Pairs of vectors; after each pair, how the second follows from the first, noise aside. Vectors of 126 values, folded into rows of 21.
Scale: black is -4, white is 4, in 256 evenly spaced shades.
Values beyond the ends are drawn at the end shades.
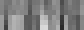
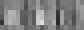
wrapped around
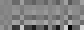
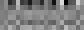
wrapped around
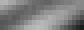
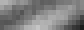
copied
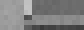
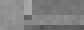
shrunk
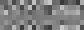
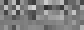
wrapped around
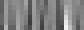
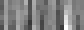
copied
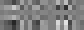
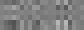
shrunk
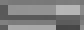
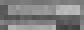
copied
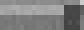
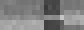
wrapped around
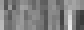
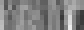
copied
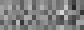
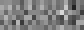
copied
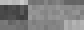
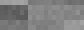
shrunk
